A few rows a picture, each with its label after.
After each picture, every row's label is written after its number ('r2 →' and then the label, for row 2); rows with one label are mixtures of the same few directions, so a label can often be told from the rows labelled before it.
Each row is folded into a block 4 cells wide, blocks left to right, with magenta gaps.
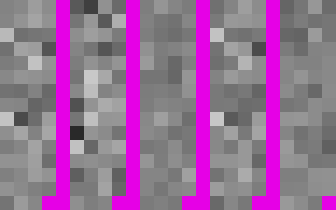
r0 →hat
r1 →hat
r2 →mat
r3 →hat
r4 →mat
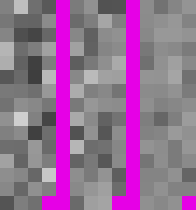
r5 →mat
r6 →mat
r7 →mat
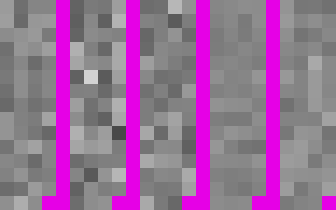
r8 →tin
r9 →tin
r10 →mat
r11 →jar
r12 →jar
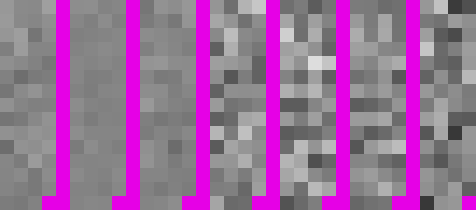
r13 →mat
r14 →hat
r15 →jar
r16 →mat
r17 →jar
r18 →jar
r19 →mat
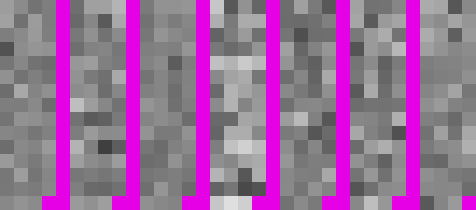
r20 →tin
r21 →jar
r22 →jar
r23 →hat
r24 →mat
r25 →tin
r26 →mat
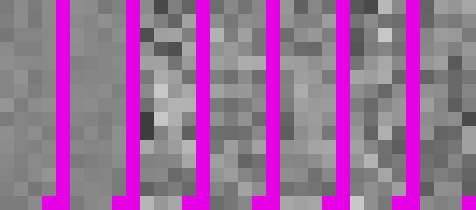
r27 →tin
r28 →mat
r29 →hat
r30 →jar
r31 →hat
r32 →mat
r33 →jar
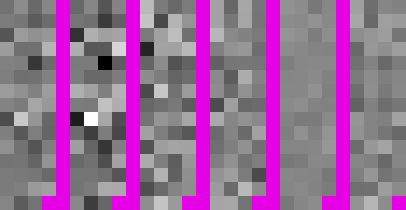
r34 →hat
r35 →hat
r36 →tin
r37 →tin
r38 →mat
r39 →tin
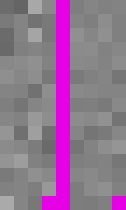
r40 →mat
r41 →jar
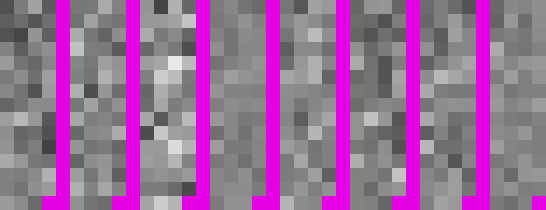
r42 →mat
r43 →tin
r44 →hat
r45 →mat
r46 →mat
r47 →mat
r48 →mat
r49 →tin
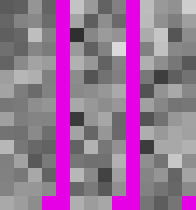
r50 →mat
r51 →hat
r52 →mat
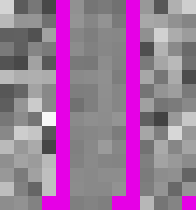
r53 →jar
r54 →jar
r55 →mat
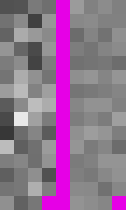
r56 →hat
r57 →jar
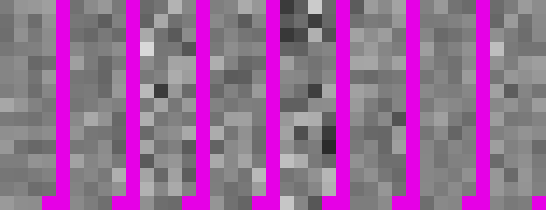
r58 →jar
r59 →mat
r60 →tin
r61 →mat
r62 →mat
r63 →jar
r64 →mat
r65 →tin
